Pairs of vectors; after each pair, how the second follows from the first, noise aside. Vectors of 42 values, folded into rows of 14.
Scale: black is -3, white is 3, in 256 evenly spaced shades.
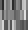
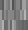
shrunk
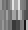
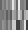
sign-scrambled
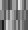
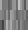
shrunk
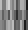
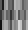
reversed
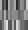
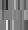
partly zeroed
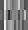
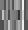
reversed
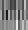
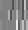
partly zeroed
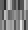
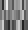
reversed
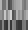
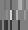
partly zeroed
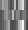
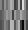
sign-scrambled
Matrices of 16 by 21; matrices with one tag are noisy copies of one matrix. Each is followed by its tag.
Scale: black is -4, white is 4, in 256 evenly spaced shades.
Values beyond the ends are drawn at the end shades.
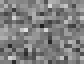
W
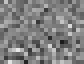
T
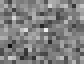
W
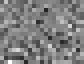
T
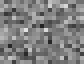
W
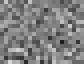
T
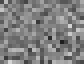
T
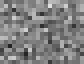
W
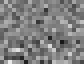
T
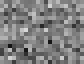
W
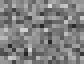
W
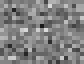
W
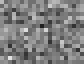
W
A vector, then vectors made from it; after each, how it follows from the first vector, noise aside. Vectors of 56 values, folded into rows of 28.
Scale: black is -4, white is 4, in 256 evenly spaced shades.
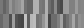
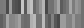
wrapped around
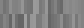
shrunk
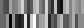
scaled up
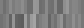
shrunk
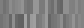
shrunk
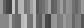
wrapped around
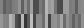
sign-scrambled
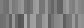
shrunk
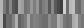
wrapped around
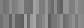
shrunk
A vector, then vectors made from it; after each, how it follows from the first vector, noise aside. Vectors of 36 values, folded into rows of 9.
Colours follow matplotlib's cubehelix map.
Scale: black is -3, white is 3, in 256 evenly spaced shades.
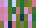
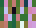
reversed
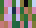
wrapped around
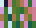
wrapped around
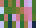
wrapped around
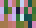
wrapped around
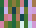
reversed
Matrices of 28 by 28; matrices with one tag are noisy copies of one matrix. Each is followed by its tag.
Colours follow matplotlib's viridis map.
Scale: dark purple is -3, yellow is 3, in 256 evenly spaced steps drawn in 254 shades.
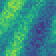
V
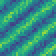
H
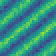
H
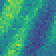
V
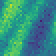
V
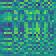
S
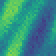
V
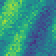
V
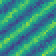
H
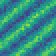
H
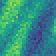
V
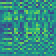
S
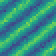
H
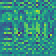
S
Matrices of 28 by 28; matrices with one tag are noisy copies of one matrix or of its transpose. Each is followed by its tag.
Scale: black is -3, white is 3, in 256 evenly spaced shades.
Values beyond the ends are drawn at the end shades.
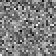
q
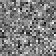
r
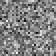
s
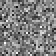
s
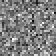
r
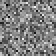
q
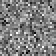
q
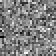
r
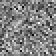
q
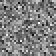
q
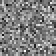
q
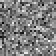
r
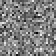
s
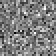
r
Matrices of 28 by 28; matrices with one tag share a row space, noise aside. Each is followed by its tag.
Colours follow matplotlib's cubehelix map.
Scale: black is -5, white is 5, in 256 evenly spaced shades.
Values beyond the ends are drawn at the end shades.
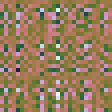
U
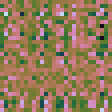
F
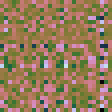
F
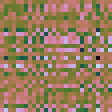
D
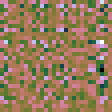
F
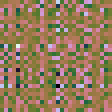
U
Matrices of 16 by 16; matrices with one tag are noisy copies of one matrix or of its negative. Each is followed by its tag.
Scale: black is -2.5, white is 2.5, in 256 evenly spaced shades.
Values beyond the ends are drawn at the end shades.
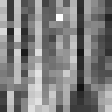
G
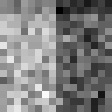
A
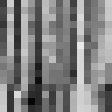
G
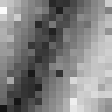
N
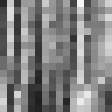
G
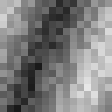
N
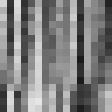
G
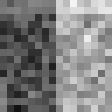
A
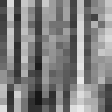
G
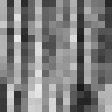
G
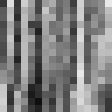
G
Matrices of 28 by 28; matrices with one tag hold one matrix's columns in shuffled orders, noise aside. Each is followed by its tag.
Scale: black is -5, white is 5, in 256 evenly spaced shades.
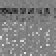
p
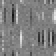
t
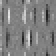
t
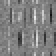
t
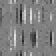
t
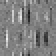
t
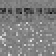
p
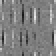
t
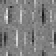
t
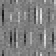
t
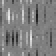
t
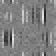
t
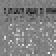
p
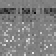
p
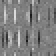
t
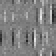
t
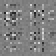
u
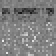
p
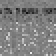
p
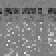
p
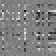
u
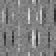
t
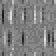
t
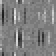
t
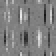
t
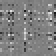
u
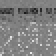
p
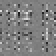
u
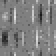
t
